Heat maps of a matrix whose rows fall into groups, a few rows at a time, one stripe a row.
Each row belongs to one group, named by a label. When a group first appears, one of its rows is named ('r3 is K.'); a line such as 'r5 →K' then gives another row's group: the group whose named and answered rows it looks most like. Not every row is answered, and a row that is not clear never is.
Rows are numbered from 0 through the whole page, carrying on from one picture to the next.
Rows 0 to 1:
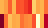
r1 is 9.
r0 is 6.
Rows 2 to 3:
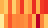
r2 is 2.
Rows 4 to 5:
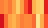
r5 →9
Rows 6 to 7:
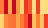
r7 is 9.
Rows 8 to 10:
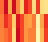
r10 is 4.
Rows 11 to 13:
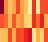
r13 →6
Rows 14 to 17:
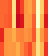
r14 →4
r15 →4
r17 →9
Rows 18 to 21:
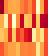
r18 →9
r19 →2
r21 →9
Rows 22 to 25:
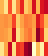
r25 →6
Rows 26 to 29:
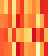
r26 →2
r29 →4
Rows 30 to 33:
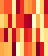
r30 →4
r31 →6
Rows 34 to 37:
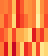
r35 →4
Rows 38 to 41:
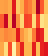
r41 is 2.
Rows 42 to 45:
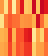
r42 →2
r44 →6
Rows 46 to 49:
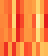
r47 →4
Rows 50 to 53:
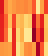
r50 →9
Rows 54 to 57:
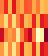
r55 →2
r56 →9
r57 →2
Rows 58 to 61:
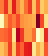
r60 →4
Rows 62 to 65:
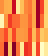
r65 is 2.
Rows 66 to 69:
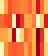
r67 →4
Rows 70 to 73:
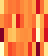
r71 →4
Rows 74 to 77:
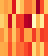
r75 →6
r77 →6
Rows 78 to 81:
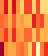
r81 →9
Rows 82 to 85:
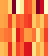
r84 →4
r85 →6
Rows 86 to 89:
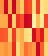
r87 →6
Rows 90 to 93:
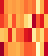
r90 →9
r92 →6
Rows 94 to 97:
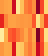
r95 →9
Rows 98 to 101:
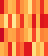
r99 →2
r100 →9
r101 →6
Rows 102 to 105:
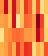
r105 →6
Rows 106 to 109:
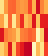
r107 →2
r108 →9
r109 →6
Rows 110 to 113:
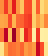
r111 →6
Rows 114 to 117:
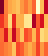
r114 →9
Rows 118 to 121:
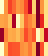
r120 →9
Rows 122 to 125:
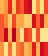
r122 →6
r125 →2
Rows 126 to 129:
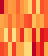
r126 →9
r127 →6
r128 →2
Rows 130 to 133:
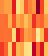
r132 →4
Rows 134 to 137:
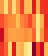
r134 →2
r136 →9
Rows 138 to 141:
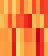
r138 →2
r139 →6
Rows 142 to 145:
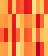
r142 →6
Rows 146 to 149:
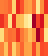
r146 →4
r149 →2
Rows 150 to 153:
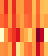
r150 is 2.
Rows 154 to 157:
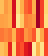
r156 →4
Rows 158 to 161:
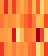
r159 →9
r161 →9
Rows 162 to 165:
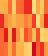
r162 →6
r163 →9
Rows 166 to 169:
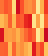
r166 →4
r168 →9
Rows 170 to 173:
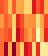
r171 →4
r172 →4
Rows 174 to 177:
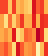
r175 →2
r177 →4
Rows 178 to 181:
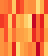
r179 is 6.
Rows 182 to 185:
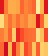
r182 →9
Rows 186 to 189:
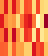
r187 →9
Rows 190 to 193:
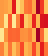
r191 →2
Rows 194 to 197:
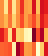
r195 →2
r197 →4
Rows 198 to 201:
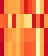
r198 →9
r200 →9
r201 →9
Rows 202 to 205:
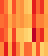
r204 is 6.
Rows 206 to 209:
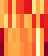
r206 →6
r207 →2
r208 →9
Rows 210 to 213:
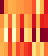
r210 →9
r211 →2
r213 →6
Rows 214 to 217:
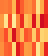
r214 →4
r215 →2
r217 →4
